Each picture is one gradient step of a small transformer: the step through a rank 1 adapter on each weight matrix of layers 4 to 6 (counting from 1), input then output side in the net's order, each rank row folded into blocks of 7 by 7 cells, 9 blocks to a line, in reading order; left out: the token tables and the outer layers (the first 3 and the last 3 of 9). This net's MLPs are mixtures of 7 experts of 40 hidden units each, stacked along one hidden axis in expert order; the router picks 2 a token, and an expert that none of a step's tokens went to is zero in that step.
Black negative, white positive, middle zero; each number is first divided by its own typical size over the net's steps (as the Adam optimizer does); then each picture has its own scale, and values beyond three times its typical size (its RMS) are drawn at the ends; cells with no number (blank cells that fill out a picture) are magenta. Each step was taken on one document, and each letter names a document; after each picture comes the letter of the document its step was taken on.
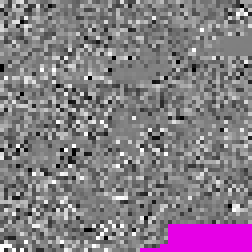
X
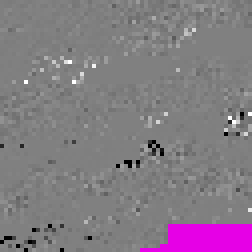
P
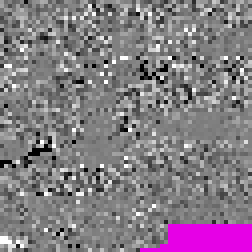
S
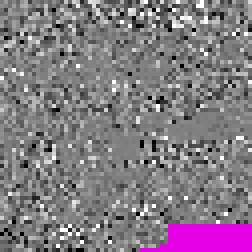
S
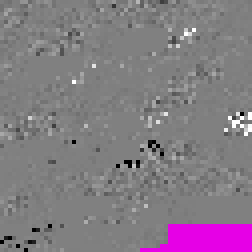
P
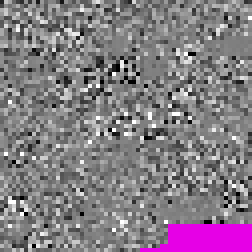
X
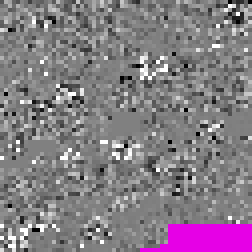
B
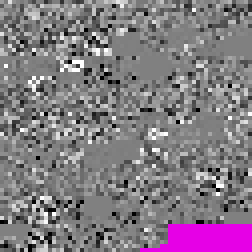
X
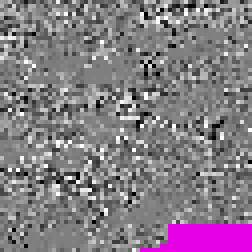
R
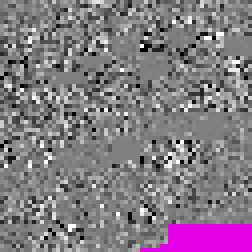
S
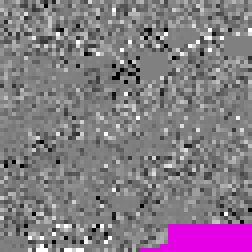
S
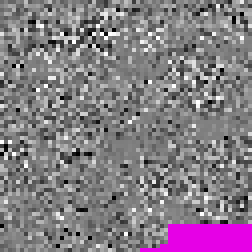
X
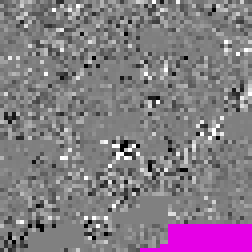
B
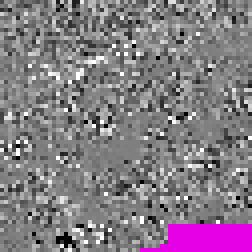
X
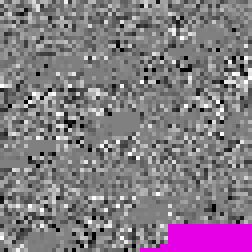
R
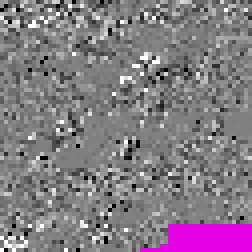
B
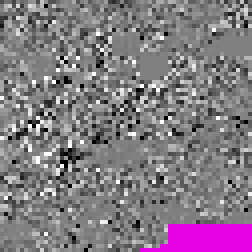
X
